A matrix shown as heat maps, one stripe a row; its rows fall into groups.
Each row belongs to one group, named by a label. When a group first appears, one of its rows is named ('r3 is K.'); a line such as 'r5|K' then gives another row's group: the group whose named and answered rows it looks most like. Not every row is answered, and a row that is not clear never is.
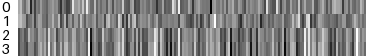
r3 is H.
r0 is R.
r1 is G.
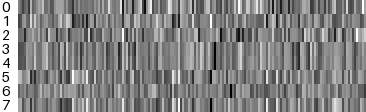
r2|H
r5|R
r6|H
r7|R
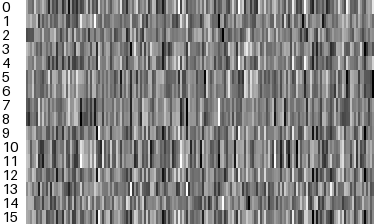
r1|R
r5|H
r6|H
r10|R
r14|G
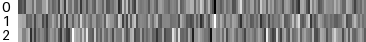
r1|G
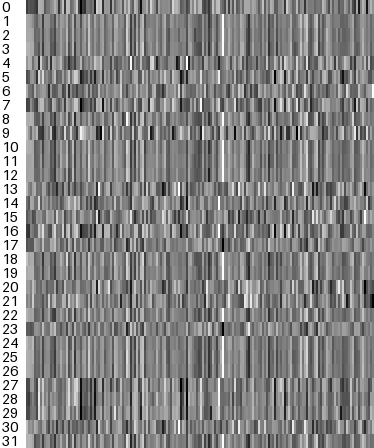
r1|G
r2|G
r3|G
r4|R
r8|G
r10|G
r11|G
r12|G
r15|H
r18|G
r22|G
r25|G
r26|G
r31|G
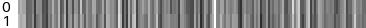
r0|G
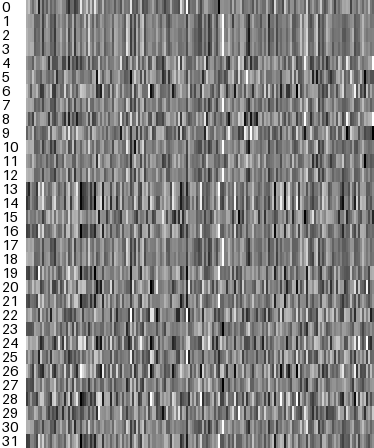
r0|R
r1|G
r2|G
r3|G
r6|R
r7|G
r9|H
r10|G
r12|G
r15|H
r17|G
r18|G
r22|R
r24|R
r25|R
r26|R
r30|G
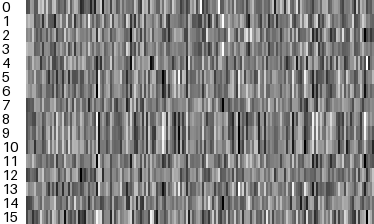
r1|G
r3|G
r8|H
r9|H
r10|H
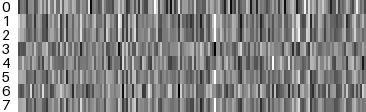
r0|H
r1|G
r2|G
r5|G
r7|G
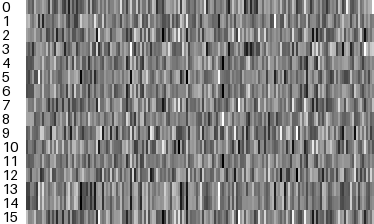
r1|R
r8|G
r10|H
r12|R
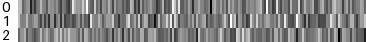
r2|H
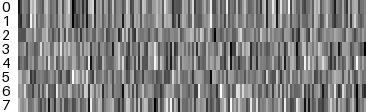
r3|H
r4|H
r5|R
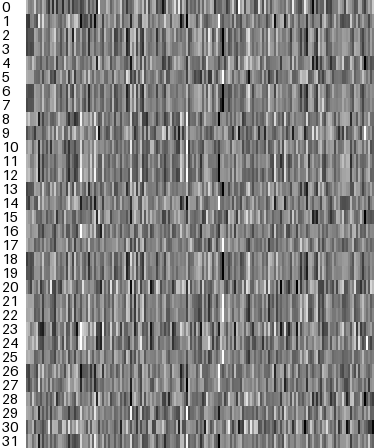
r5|G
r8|R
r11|R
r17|G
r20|R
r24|R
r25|G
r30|H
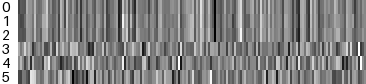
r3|R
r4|R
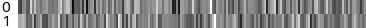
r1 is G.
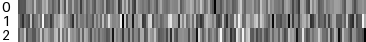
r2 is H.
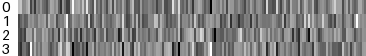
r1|H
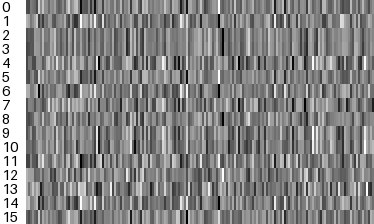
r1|R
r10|H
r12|G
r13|R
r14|R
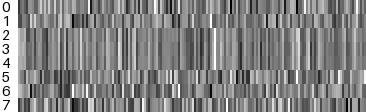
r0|H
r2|G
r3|G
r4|G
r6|R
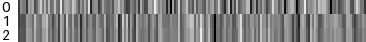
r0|H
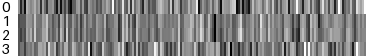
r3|H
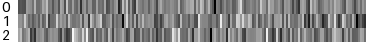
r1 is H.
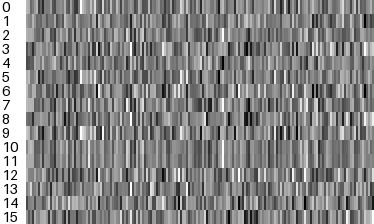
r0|R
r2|G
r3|H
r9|R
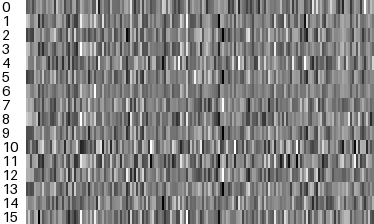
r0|H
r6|R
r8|R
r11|R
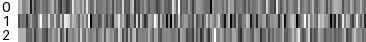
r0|R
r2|G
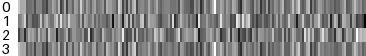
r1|H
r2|H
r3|G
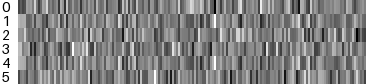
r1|G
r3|R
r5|H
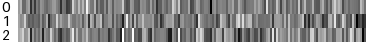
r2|R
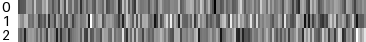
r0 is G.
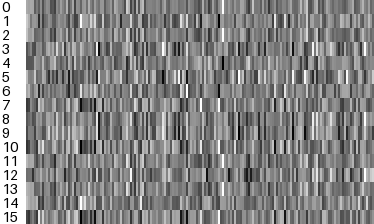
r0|G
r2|G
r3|H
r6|R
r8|H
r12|H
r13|G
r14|R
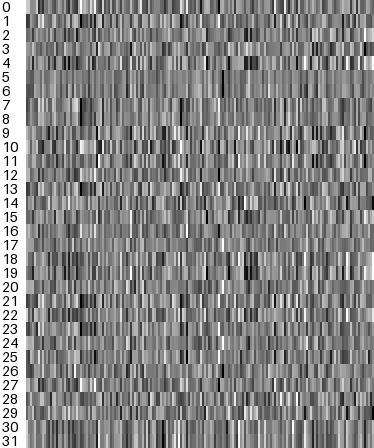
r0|R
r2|H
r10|R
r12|R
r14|H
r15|H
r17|G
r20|G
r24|G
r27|R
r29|H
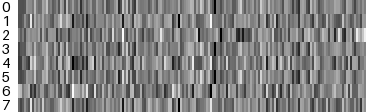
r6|R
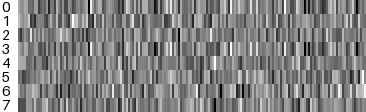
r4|G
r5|R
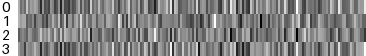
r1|G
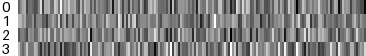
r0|H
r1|G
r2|H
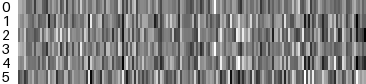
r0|G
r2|H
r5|H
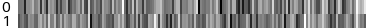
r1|H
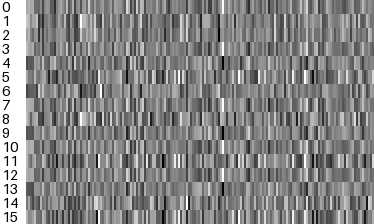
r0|G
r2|R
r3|G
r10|G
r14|R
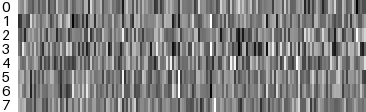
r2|H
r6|R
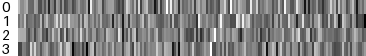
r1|H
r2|G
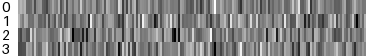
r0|G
